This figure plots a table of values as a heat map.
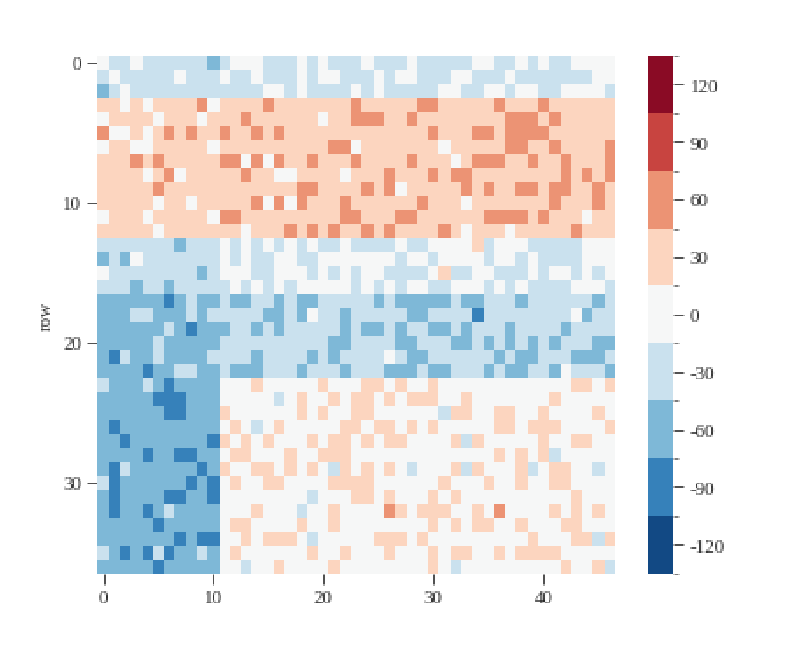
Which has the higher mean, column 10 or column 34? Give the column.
34
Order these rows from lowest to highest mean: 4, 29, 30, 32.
29, 30, 32, 4
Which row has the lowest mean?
17
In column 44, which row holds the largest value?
8
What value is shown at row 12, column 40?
30
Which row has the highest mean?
7
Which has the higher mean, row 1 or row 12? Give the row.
12
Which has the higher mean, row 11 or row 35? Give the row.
11
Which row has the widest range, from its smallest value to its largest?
32
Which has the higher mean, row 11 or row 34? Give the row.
11
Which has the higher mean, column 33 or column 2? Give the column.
33
